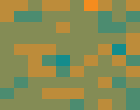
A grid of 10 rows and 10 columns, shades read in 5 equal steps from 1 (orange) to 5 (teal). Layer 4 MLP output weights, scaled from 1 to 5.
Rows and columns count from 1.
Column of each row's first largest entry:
3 2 8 1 9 5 5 2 1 6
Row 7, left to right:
3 3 2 2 4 2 3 3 3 2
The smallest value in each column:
2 2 2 2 2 2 1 2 2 2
